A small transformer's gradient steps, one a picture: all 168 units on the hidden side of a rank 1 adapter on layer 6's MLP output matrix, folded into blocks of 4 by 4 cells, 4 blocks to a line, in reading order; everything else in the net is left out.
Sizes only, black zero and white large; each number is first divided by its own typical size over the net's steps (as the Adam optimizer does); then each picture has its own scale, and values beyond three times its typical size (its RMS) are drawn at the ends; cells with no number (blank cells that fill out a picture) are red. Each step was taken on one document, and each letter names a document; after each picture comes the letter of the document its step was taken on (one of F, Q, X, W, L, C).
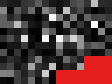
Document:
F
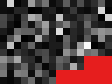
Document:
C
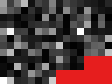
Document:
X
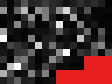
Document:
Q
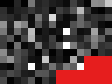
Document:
F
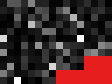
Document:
Q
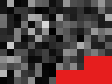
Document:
C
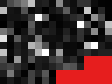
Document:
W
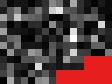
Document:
X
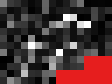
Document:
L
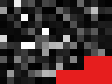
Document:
W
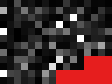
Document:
Q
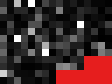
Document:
W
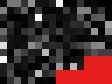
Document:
W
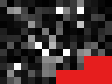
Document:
Q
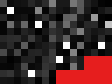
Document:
L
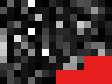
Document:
W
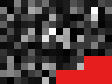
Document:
F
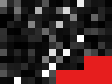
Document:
Q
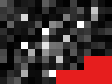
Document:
L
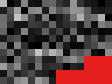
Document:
X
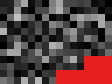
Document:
X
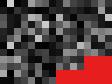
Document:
C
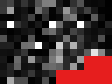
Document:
L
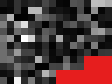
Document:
F
